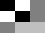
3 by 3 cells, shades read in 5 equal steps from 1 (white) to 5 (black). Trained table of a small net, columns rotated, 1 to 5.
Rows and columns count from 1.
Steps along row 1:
down up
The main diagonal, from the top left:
5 5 2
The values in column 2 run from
1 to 5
